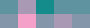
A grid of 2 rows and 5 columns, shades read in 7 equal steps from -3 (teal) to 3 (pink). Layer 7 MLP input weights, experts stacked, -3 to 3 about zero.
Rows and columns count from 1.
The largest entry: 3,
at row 2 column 2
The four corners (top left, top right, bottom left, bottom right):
-1 -1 0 0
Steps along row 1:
up down up same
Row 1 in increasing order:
-3 -1 -1 -1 1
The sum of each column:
-1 4 -3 0 -1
